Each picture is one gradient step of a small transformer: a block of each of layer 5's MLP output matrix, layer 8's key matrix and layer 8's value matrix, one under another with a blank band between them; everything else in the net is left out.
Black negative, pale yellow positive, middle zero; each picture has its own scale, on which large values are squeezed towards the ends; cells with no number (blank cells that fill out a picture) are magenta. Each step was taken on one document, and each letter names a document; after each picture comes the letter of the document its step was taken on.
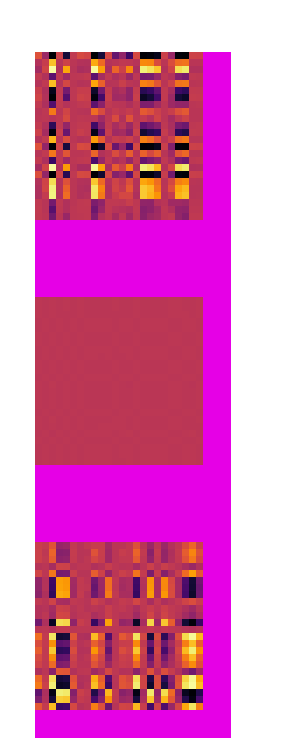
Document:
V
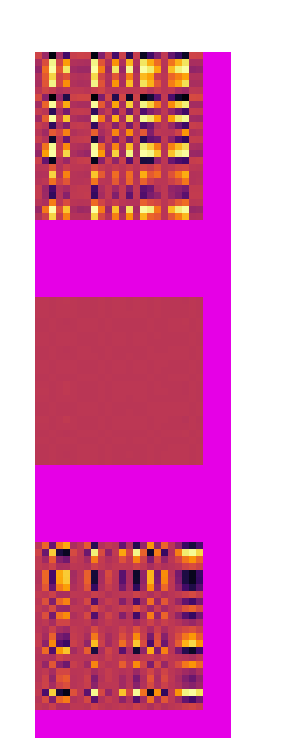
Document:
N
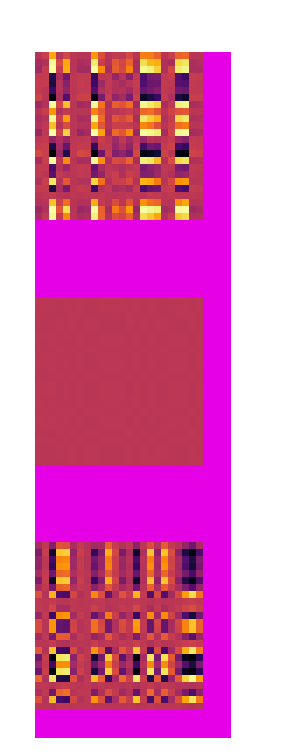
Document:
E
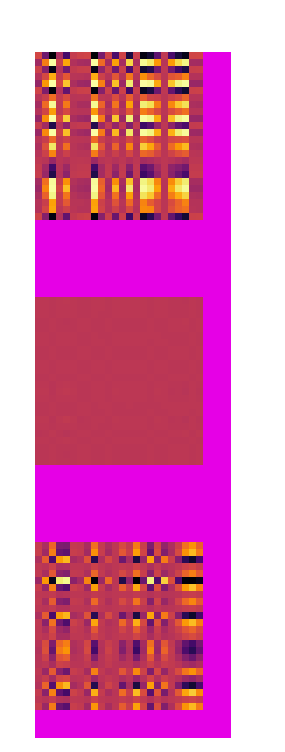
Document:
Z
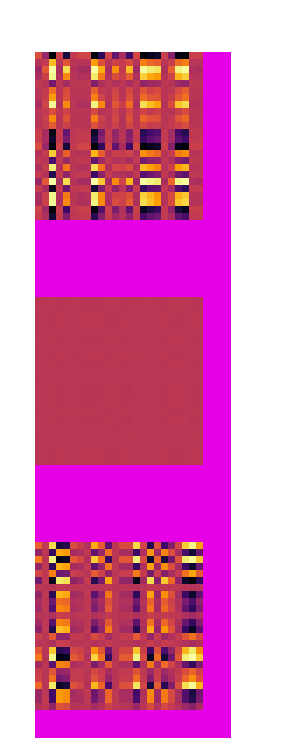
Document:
V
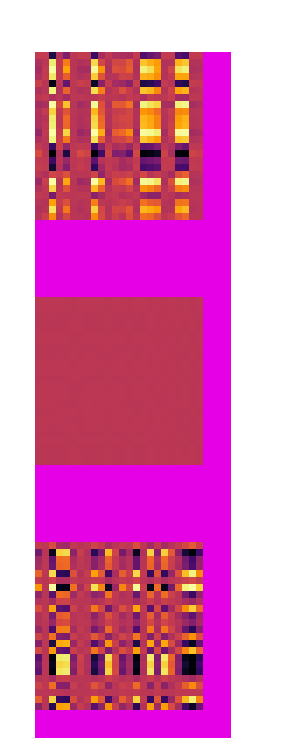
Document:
E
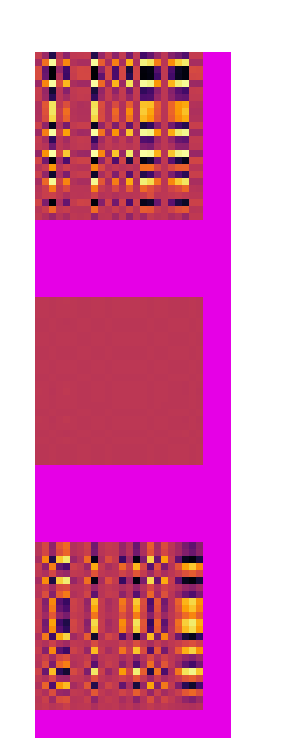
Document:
Z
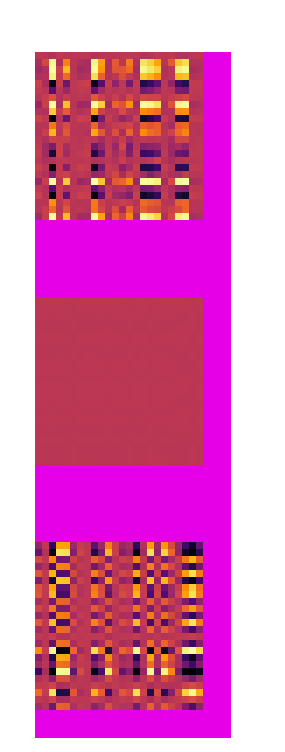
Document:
E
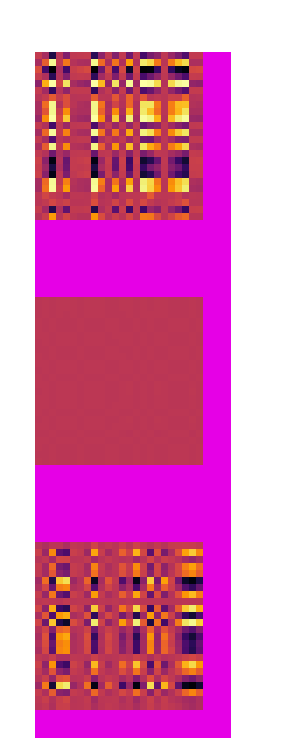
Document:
Z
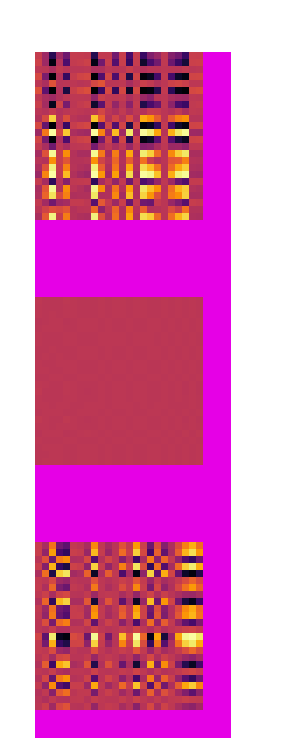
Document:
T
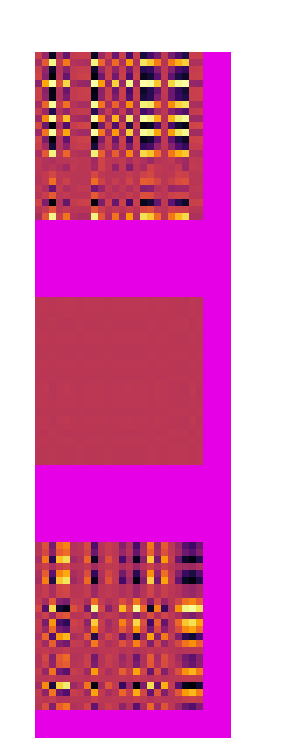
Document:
Z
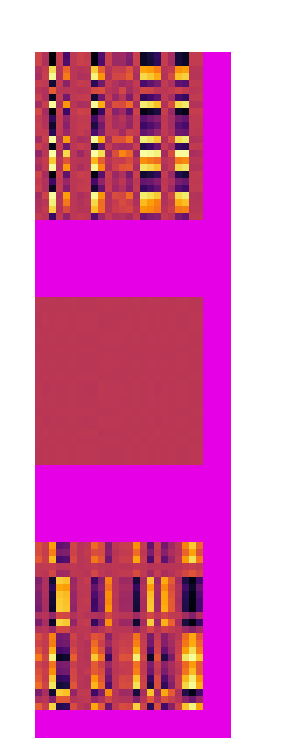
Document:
V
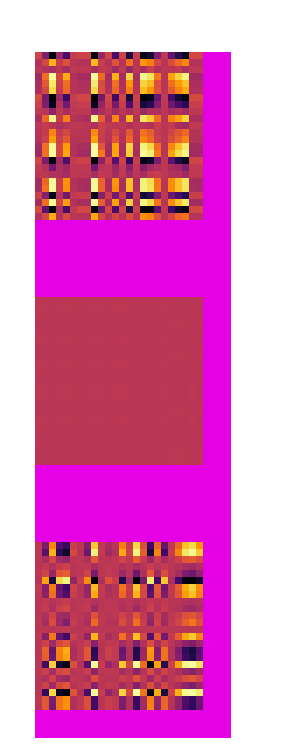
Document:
N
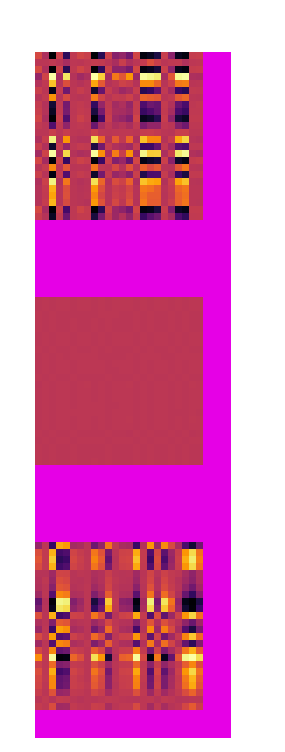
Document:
V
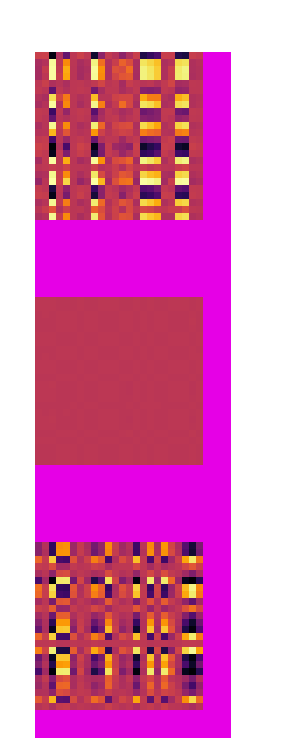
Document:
E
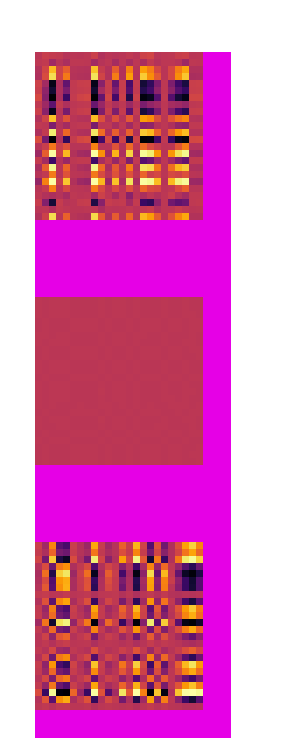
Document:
N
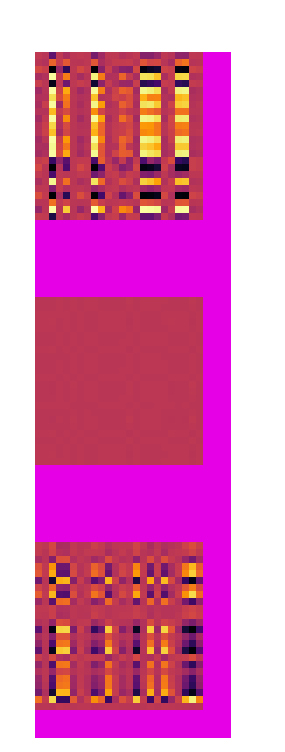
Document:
E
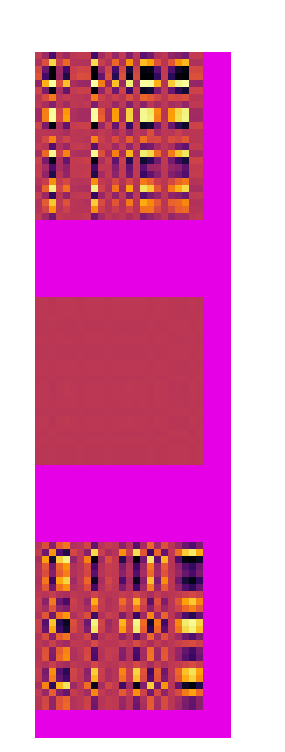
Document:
Z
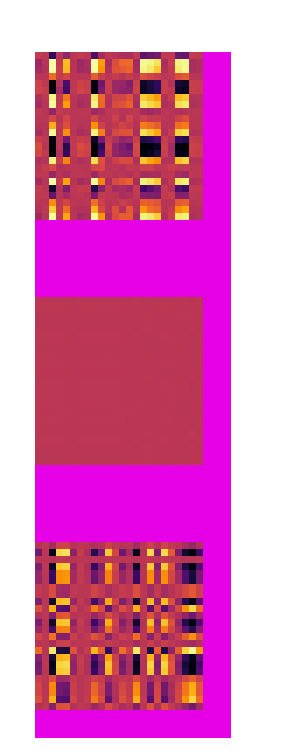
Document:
E
